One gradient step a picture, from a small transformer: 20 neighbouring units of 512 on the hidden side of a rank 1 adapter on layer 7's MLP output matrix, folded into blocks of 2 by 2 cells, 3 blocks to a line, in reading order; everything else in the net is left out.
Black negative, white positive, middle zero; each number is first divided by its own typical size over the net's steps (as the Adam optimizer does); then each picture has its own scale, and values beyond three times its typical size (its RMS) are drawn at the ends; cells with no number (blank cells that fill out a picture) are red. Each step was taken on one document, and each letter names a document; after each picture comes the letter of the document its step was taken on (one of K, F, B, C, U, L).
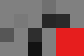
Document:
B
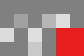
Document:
B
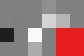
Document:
B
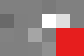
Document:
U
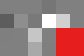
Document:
U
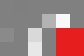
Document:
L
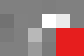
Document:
U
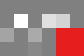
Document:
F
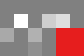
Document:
F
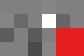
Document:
U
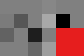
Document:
U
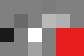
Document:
B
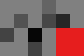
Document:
B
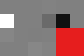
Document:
U
